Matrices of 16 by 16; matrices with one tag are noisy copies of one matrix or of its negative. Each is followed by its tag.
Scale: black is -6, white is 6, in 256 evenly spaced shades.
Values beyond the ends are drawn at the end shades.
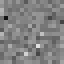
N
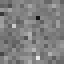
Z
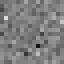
N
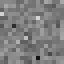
Z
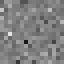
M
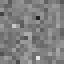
Z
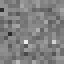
M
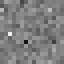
M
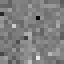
Z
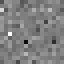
M
